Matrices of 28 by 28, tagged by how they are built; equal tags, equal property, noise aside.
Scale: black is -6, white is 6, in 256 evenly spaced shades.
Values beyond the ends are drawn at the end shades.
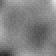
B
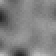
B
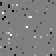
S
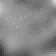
B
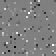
S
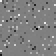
S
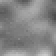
B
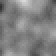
B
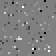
S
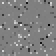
S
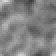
B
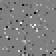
S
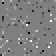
S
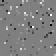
S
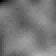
B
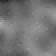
B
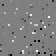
S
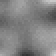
B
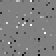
S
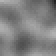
B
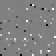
S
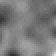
B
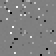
S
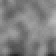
B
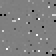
S
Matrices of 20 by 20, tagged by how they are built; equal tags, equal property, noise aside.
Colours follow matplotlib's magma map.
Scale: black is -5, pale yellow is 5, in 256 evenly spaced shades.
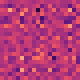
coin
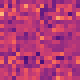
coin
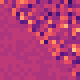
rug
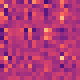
coin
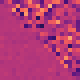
rug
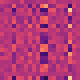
coin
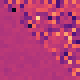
rug
